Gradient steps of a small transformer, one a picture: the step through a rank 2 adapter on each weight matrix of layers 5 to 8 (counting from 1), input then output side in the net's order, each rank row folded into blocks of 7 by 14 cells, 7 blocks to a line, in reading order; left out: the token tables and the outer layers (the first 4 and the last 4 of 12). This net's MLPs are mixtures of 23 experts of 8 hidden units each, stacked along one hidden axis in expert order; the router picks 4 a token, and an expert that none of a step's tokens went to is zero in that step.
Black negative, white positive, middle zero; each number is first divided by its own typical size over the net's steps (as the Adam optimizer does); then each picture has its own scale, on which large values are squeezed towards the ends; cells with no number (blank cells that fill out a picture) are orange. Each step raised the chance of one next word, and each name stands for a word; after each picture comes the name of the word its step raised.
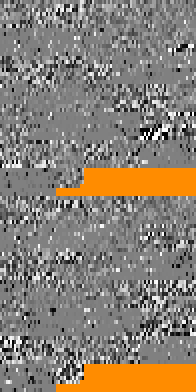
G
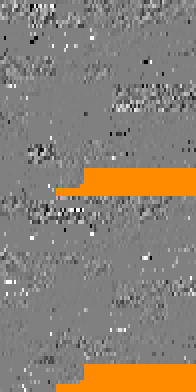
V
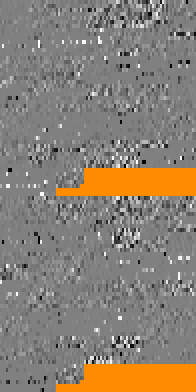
V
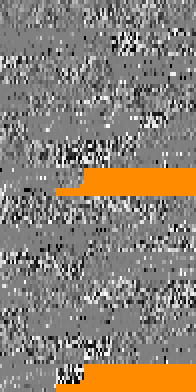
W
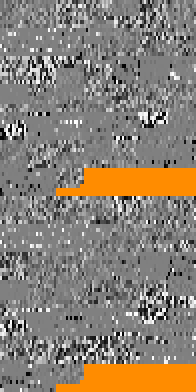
G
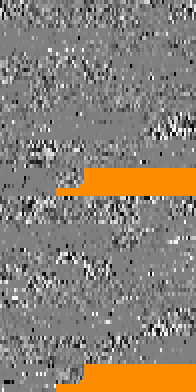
V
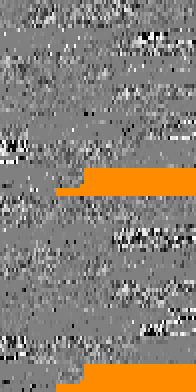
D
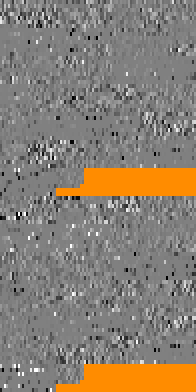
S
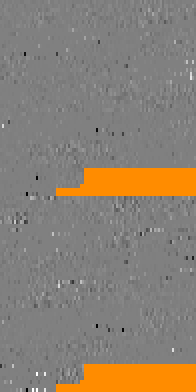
S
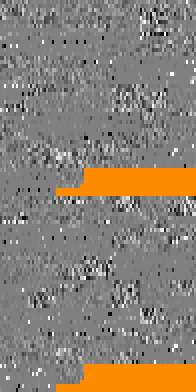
S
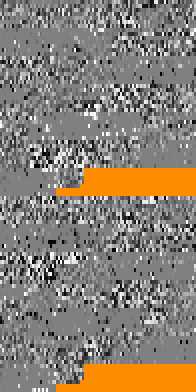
W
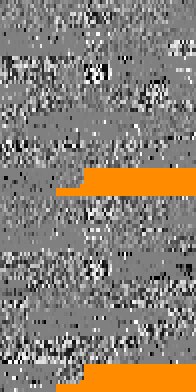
G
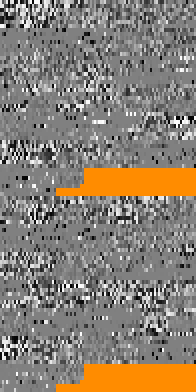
W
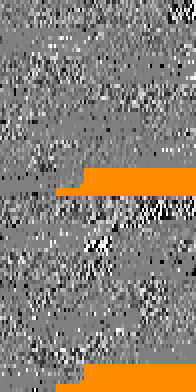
G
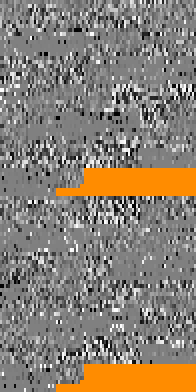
S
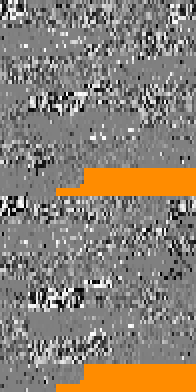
G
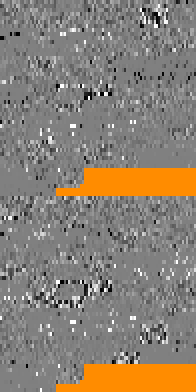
V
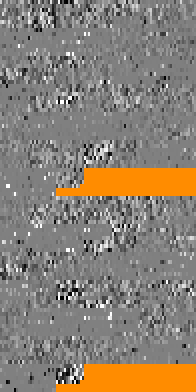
V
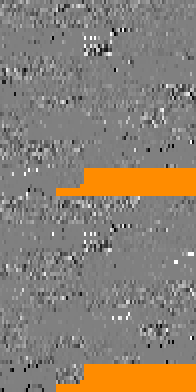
V
